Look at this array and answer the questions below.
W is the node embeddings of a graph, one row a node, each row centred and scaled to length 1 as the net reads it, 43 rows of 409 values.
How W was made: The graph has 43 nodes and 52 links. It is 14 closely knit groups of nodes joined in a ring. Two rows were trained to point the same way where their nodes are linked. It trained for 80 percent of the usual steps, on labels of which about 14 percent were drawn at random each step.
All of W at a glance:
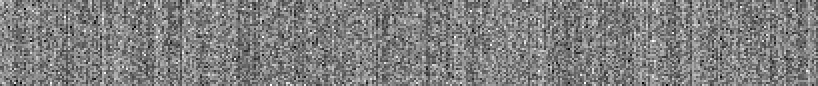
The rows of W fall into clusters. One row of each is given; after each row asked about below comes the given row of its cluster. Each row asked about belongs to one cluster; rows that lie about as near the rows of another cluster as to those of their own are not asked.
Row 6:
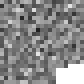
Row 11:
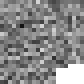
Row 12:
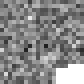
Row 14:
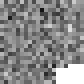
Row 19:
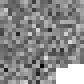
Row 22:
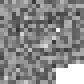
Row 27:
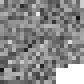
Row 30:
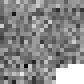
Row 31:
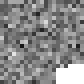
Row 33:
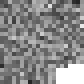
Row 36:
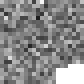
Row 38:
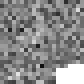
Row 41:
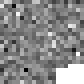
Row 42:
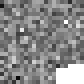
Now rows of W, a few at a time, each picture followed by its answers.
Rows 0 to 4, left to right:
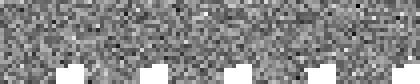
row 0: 31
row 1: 19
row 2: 19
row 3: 22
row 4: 11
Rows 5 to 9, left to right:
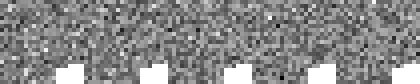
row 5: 11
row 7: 33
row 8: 36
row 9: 38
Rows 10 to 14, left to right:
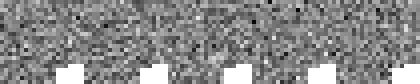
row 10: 41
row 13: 41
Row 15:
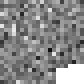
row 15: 42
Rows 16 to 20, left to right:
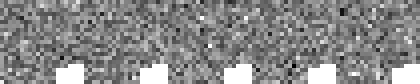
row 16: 14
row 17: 33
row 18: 31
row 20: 42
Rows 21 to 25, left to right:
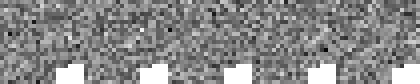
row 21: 22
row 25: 27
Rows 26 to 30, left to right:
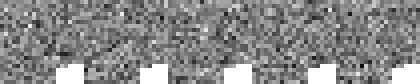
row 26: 36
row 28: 30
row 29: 6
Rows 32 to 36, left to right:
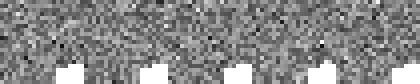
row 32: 12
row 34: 14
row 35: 27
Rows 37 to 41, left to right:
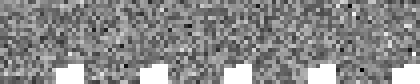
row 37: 30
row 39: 12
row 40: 27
